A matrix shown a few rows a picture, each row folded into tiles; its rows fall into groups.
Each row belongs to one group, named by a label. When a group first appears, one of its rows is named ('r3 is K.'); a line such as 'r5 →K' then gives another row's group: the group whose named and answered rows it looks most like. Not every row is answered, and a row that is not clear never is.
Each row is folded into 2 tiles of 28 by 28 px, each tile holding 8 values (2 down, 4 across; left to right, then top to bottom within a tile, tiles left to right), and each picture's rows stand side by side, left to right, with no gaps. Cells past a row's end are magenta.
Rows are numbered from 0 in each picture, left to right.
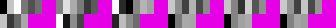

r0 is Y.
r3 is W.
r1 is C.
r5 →W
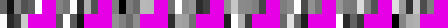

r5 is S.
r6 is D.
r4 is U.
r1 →S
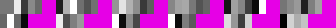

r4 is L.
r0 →S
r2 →C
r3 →C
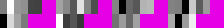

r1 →D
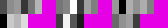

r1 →S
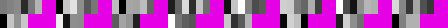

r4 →Y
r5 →U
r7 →W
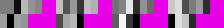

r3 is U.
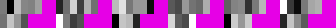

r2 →U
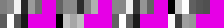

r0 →S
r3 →Y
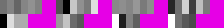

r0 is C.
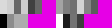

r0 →W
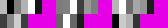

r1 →S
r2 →U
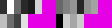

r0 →L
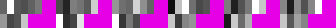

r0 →L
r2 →D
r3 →Y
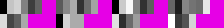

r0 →Y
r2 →Y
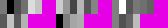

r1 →W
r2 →L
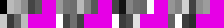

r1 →D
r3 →S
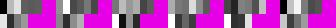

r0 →Y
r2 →C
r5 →Y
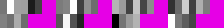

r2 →W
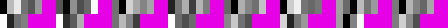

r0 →Y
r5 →Y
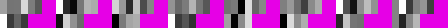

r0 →D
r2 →W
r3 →D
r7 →L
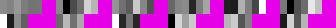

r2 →D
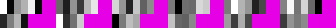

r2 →W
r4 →C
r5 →U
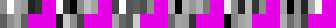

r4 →W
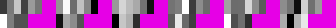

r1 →U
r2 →U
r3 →S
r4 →D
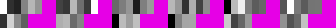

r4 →Y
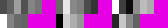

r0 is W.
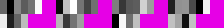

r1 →Y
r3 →L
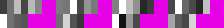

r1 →S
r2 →C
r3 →L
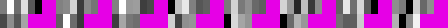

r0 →U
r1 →S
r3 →Y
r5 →W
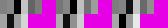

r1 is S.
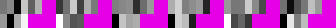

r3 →U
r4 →D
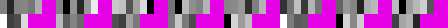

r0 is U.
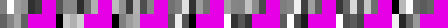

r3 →S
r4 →D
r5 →S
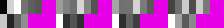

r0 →Y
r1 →D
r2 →D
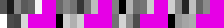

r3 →W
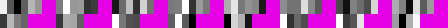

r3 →S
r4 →U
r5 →D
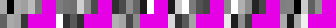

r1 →D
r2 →L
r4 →C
